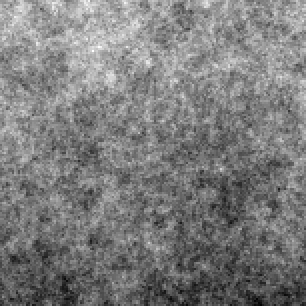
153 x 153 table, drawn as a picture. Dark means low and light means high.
Grain: blotchy. Histogram: bell-shaped. Odd rows or columns: none. Slope: up to the top. Average level on the scale: 50%. Ninth with the lowest average: bottom right.
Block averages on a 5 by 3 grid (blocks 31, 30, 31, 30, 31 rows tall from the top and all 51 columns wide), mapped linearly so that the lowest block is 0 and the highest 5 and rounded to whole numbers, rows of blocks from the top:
544
443
322
221
010
